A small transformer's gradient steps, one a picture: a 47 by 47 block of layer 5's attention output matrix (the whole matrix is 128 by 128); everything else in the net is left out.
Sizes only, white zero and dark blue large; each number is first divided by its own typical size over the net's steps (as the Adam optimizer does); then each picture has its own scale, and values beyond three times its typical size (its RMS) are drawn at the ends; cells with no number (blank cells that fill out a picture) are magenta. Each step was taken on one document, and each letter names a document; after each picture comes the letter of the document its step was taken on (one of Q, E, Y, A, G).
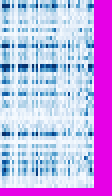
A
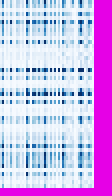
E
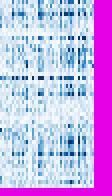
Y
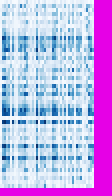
A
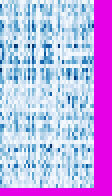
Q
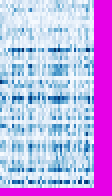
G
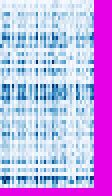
A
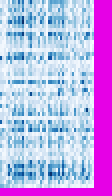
G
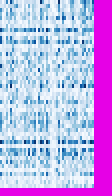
Q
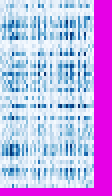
Y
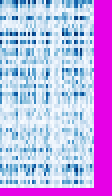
Q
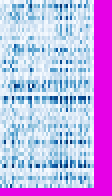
G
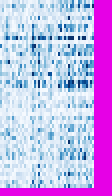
Y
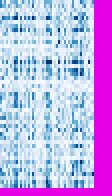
Q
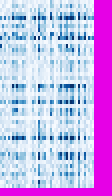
Y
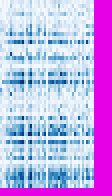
G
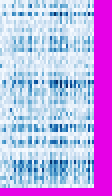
G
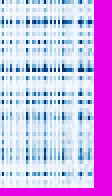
E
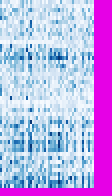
G
